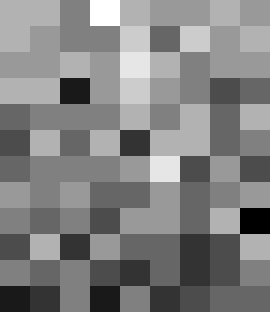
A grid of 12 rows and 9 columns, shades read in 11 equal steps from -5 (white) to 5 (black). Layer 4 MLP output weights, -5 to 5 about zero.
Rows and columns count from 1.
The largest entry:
5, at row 9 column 9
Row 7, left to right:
1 0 0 0 -1 -4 2 -1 2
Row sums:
-16 -11 -13 -2 -4 -1 -1 -1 5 7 12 18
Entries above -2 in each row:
4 5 6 6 6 5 8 9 8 7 9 9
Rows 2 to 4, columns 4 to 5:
0 -3 | -1 -4 | -1 -3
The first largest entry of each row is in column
3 6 7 3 1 5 7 4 9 3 5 1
